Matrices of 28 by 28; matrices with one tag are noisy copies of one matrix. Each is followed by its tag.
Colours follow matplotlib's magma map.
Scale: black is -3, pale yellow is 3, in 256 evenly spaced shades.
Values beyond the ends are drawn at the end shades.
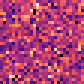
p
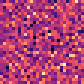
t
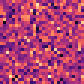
p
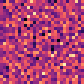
t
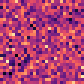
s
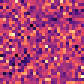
s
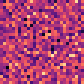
t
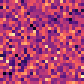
s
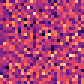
t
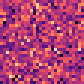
p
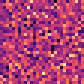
t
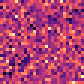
s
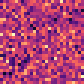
s
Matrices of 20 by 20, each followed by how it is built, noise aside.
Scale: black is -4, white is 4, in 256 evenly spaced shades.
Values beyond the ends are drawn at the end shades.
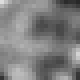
smooth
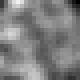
smooth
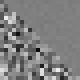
lower triangular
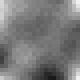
smooth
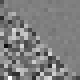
lower triangular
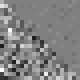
lower triangular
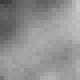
smooth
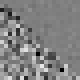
lower triangular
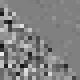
lower triangular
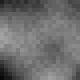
smooth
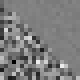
lower triangular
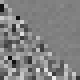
lower triangular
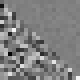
lower triangular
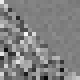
lower triangular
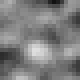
smooth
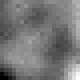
smooth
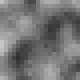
smooth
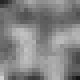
smooth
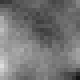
smooth
